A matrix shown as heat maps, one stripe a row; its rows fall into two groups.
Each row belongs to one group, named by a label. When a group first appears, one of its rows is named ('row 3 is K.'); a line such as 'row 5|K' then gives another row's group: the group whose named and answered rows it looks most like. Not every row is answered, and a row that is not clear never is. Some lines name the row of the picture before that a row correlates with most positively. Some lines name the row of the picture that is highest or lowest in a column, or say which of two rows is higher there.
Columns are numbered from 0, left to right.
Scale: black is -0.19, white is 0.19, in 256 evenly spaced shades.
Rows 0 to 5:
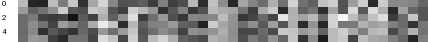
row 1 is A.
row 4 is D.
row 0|A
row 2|D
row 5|D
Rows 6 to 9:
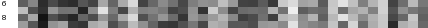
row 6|D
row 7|A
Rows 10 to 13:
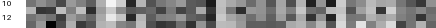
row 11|A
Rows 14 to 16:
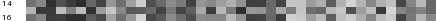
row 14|D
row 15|A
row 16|D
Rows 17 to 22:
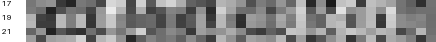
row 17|D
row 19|A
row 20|A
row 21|D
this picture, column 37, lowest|21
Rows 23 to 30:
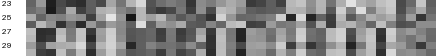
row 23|D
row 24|D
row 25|A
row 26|D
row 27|A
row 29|A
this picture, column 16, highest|29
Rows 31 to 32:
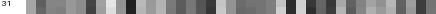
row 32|A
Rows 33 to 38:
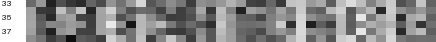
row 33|D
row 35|A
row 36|A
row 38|D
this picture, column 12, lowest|38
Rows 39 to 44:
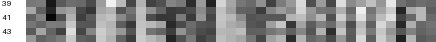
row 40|A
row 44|A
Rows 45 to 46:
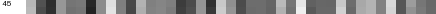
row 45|A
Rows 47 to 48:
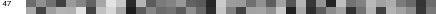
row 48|A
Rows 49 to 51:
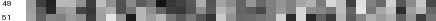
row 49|A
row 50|A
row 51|A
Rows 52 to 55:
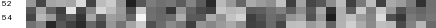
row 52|A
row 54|D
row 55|D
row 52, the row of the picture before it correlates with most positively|51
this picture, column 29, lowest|52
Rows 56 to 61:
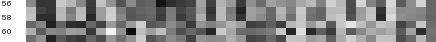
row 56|A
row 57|A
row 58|A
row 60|A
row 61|D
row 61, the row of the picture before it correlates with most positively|55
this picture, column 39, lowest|60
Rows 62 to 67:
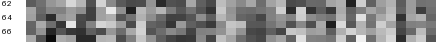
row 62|A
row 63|A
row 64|A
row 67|A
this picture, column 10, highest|66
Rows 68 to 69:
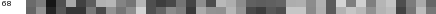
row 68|D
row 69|D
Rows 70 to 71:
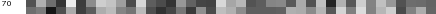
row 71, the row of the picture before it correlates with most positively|68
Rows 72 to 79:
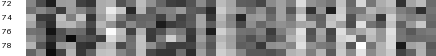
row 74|A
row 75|A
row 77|D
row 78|A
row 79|D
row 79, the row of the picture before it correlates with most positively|71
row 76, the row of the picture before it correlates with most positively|71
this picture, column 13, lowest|75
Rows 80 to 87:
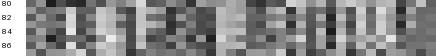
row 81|A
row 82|D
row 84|D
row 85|D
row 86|D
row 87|A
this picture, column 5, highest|87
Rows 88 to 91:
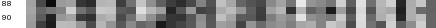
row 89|A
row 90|A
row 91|A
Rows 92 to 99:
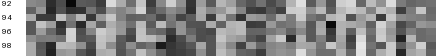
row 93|D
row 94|A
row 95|D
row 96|D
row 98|A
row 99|A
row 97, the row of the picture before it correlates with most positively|89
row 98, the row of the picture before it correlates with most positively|91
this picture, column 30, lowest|95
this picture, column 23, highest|94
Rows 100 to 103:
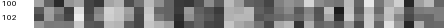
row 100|A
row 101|D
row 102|D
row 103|A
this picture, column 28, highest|100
